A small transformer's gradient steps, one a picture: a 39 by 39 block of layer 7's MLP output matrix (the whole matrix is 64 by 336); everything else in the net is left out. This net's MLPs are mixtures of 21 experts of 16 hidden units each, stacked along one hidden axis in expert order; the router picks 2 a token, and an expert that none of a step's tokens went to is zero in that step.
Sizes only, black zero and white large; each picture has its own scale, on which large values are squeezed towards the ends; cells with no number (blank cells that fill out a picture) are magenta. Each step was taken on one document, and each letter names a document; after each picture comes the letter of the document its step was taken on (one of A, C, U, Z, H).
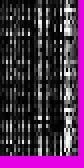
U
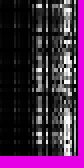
U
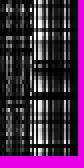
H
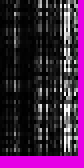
U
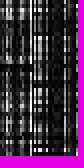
H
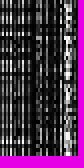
U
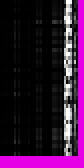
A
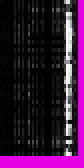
A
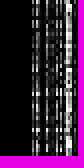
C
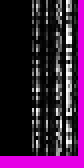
C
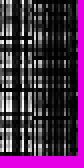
H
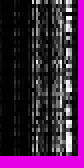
A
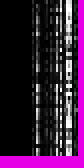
C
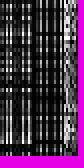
U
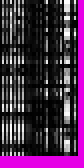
U
